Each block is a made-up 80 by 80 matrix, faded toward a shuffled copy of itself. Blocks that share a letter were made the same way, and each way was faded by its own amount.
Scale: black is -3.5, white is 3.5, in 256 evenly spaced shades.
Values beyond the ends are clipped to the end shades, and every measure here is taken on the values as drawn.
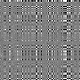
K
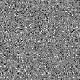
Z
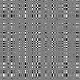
K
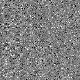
Z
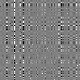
K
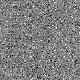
Z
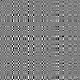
K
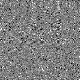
Z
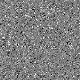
Z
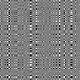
K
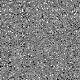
Z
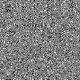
Z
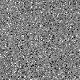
Z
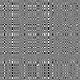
K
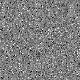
Z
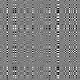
K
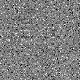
Z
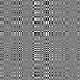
K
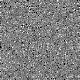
Z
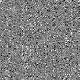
Z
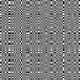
K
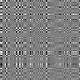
K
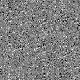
Z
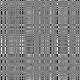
K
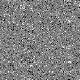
Z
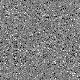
Z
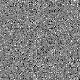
Z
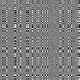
K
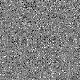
Z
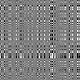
K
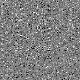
Z
